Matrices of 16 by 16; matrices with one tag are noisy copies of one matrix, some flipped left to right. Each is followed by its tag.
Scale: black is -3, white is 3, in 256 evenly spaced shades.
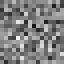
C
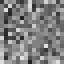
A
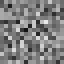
C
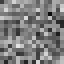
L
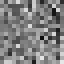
A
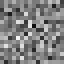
C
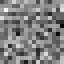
L
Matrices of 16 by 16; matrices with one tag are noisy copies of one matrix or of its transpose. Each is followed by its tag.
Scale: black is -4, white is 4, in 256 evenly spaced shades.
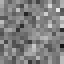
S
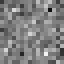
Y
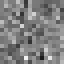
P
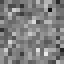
Y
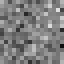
S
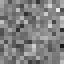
S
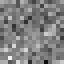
S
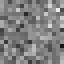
S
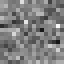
P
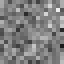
S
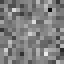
Y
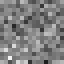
S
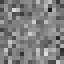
Y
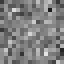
Y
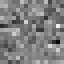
P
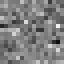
P
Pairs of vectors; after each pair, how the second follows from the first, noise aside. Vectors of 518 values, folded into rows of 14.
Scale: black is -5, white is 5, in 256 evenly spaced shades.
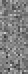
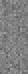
shrunk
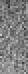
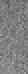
shrunk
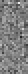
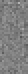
shrunk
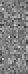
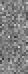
sign-scrambled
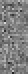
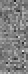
reversed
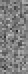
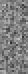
reversed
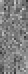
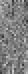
reversed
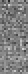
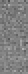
shrunk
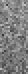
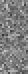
sign-scrambled
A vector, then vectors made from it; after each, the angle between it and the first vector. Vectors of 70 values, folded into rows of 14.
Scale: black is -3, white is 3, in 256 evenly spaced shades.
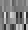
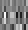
nearly parallel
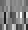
nearly opposite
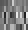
nearly opposite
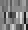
nearly opposite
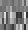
nearly parallel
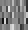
orthogonal
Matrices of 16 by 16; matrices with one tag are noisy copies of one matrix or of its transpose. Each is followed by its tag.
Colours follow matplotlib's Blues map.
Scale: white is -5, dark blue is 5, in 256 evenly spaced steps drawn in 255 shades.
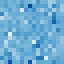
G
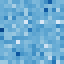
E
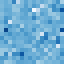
G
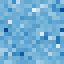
G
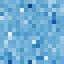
G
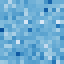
E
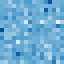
E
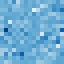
G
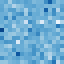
E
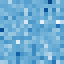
E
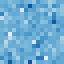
G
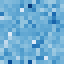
G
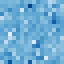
G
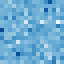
E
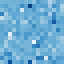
G
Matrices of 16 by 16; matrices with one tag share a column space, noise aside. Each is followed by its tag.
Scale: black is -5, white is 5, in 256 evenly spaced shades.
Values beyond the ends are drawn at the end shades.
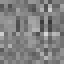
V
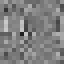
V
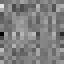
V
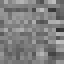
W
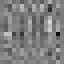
V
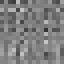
W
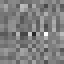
V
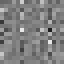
W
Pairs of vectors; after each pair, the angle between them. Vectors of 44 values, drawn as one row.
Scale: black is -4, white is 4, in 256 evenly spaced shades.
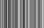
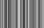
nearly parallel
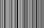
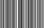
nearly opposite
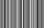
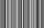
nearly parallel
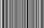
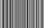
nearly parallel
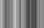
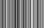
partly opposed
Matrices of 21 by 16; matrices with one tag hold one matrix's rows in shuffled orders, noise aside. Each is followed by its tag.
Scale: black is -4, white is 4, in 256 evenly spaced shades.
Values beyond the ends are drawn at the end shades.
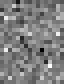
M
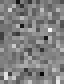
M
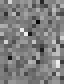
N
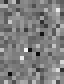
N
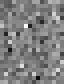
N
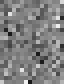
N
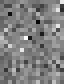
N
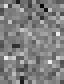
M
